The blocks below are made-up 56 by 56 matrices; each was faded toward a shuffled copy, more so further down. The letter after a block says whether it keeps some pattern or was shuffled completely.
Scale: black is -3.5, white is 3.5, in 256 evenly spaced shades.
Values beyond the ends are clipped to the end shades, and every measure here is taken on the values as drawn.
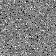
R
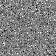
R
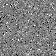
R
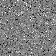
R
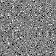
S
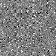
S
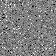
R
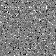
S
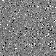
S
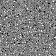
R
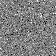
R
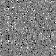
S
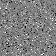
R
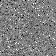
R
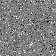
R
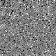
S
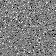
R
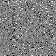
S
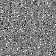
S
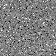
R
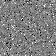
R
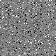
S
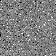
S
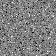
R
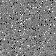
S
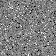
R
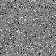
S
